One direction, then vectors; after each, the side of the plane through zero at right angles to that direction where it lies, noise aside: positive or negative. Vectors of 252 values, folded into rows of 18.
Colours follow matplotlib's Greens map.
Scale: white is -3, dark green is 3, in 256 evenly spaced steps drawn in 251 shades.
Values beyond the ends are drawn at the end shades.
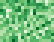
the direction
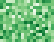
negative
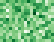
positive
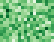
negative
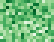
positive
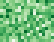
negative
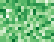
positive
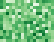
negative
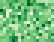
positive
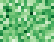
negative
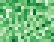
positive
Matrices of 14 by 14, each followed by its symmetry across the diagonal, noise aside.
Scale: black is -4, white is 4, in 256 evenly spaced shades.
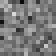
symmetric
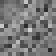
symmetric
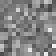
symmetric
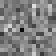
neither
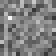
neither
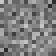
symmetric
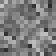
symmetric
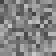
neither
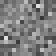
symmetric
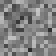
symmetric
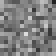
neither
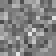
symmetric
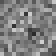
symmetric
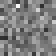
neither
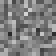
neither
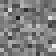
neither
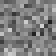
neither
